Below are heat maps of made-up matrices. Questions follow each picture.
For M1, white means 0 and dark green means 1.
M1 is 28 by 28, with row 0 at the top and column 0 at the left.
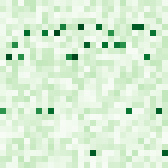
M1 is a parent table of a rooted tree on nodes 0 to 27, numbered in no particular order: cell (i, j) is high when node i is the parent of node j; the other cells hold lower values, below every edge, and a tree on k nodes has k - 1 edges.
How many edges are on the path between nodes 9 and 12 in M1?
1
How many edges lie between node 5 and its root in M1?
0
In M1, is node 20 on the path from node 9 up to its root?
no
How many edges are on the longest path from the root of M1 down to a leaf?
2
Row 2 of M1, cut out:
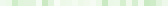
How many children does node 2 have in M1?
0
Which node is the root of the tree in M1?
5
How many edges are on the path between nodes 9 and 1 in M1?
1
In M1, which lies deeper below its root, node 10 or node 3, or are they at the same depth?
the same depth
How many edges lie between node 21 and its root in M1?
2
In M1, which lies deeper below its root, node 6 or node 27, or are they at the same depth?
the same depth
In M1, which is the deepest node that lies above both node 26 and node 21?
18
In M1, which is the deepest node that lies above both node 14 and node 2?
7
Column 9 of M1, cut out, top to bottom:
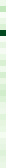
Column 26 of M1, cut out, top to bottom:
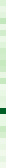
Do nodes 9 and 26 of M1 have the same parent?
no
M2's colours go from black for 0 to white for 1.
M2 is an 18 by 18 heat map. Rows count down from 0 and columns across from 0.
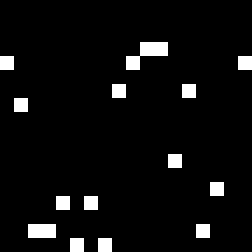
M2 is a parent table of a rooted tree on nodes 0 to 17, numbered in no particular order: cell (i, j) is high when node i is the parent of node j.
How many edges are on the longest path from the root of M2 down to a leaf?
5
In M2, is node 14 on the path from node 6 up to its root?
yes
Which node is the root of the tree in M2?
16
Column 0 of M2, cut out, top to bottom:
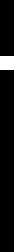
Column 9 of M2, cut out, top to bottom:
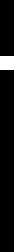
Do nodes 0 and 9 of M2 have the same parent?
yes
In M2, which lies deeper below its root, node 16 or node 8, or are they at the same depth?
node 8
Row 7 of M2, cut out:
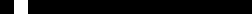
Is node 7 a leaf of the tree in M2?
no
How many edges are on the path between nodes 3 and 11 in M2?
1
